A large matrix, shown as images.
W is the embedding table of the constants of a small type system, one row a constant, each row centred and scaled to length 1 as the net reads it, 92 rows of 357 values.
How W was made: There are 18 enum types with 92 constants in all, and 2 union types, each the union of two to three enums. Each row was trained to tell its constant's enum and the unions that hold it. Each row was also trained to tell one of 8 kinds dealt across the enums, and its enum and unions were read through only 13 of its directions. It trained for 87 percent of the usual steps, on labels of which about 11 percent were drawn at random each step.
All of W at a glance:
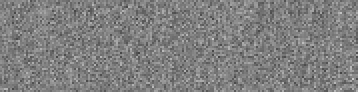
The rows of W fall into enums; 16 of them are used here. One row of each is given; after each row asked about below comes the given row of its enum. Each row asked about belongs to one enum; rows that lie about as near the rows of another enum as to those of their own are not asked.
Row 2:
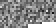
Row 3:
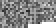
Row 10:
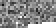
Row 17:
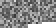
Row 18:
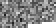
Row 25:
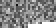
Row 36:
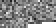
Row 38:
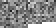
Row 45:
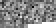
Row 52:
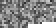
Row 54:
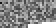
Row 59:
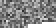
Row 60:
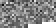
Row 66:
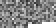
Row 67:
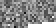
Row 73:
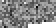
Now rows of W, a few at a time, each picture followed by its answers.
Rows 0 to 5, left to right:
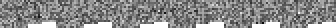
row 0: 54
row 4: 3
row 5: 45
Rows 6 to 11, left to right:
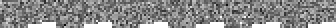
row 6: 67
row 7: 45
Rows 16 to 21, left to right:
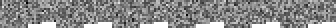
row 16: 3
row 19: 18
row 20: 60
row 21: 54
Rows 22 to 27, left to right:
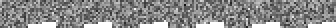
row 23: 60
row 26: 59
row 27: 38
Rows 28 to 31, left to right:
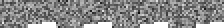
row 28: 60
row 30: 10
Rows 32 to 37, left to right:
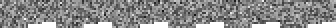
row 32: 25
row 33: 36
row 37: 60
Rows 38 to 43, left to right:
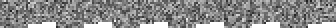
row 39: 2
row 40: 10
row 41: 67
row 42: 45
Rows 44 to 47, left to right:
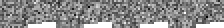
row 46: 17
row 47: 52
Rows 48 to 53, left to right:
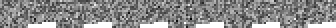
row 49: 38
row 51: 18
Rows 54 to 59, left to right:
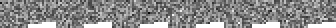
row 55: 18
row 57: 45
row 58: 10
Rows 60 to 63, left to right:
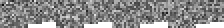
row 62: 54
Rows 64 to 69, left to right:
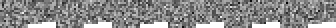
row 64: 73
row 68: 60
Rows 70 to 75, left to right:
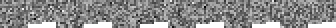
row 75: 54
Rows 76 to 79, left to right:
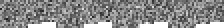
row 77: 25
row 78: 59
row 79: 59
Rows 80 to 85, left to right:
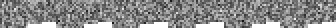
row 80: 59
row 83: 18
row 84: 59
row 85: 45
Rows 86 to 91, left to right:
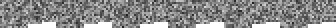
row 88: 17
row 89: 38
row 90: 54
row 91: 18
